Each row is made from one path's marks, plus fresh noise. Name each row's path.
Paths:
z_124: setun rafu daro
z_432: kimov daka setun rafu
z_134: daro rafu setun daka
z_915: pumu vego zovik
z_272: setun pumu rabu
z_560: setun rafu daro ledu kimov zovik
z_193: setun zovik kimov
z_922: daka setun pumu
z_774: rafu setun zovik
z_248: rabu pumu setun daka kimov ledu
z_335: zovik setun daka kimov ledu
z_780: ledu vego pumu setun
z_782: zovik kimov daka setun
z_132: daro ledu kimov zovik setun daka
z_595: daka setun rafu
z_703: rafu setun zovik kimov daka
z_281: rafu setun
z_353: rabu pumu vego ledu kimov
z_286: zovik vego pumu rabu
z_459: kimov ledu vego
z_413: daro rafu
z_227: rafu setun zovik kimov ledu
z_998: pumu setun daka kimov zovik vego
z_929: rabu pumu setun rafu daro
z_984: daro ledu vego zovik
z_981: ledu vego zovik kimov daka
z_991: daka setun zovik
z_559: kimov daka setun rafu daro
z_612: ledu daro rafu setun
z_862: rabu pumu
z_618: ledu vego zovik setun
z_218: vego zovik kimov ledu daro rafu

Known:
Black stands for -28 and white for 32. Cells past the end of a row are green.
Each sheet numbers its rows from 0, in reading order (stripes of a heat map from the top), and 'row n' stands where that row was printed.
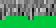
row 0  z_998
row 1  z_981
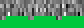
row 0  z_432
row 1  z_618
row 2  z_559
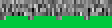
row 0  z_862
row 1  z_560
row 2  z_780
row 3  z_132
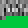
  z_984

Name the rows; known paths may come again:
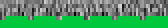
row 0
z_998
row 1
z_335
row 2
z_272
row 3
z_286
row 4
z_612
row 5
z_560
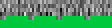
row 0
z_780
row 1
z_862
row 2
z_227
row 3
z_618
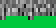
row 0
z_981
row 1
z_218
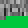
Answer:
z_193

